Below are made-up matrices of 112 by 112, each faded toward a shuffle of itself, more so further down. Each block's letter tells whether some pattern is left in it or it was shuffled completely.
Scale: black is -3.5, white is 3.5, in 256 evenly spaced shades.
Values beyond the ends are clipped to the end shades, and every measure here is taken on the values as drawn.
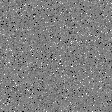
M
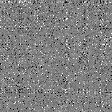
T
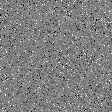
M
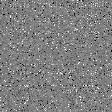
T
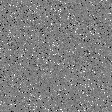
M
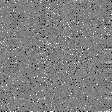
T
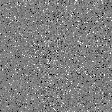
T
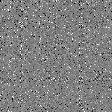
T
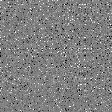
T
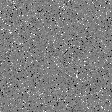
M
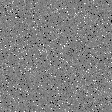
M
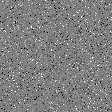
M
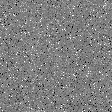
M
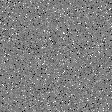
M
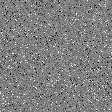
M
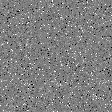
M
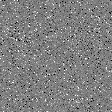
T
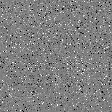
T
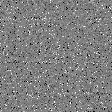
T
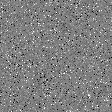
M
